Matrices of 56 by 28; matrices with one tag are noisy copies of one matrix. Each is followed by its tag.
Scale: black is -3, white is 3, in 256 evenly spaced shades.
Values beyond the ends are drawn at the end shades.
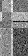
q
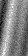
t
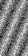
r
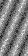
r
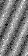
r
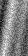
t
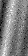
t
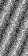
r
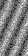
r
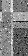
q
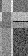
q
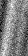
t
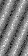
r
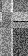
q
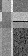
q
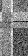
q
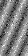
r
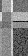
q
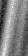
t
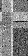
q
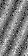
r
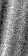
t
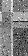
q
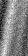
t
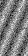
r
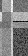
q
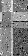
q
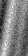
t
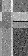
q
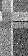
q
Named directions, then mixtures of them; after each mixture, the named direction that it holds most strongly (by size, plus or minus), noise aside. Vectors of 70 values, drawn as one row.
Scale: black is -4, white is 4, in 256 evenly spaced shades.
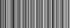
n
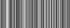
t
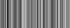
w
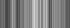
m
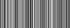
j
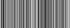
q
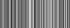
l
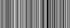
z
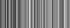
l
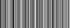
n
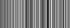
z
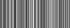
l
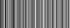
n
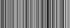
z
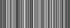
t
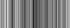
m
